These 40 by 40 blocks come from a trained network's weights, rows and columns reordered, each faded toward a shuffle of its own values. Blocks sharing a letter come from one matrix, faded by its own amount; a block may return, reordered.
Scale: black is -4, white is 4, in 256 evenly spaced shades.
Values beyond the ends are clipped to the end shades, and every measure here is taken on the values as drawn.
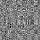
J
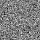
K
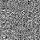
J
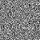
J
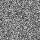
K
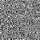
J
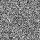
K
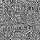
J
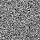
K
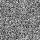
K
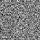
J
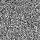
K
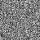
K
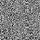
J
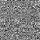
J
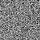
K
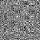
J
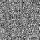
J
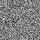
K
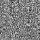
J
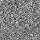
J
